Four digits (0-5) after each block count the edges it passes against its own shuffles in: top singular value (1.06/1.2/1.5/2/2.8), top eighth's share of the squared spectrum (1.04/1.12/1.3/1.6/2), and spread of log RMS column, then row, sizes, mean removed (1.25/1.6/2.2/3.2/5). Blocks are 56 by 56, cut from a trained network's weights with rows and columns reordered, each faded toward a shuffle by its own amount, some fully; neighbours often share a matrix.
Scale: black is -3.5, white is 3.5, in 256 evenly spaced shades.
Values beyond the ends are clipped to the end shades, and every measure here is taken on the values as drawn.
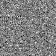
0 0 0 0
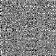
2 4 2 2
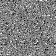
0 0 0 0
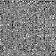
3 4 2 2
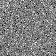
0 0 0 0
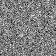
0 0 0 0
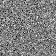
0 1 0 0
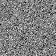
0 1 0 0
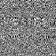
3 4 1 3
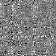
3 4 2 2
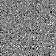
2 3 2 1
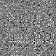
3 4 2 2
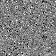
1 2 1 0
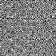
3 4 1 2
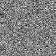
3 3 1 2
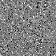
1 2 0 0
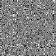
3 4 2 2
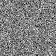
0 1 0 0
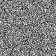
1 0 0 0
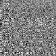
3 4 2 3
